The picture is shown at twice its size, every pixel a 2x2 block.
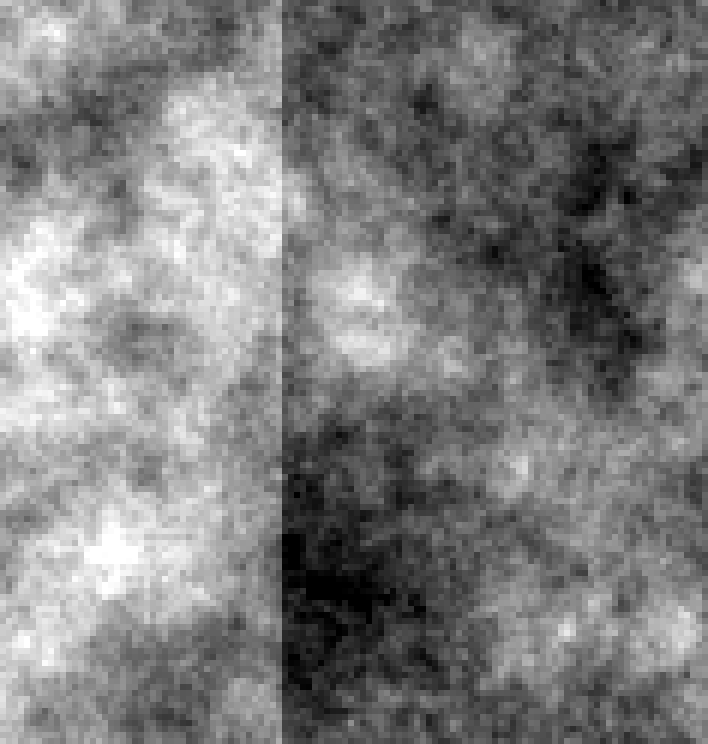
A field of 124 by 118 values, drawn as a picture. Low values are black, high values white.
Ninth with the highest average: middle left. Ninth with the lowest average: bottom middle. Seam: vertical, 40% of the way across, the left part higher. Stripes: none. Average level on the scale: 50%.
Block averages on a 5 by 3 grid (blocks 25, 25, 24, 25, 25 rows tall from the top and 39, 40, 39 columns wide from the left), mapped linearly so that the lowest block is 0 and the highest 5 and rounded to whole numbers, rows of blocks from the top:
3 1 1 | 5 3 0 | 5 3 1 | 5 0 2 | 3 0 2
